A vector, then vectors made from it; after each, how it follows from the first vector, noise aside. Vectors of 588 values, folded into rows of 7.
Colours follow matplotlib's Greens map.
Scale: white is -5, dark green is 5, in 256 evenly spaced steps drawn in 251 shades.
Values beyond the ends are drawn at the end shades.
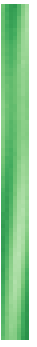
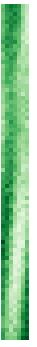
scaled up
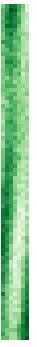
scaled up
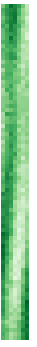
scaled up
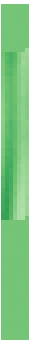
partly zeroed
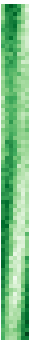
scaled up
